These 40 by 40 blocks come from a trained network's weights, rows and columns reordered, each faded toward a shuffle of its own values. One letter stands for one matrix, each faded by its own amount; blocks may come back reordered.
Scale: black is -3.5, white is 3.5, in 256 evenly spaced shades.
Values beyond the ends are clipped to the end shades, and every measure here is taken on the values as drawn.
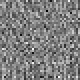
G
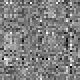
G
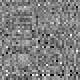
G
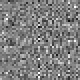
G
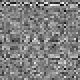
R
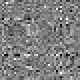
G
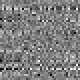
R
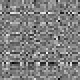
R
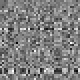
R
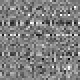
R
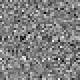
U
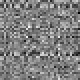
R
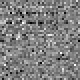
U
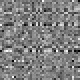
R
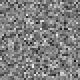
U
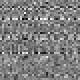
R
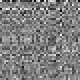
R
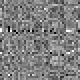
G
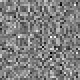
G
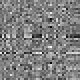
R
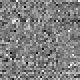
U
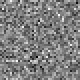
U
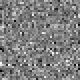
U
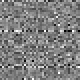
R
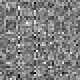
G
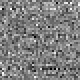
U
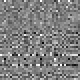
R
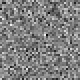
U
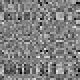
R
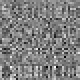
R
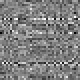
R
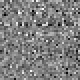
U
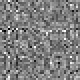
G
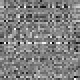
R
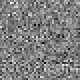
U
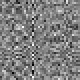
G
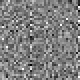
G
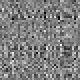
R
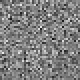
U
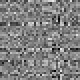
R
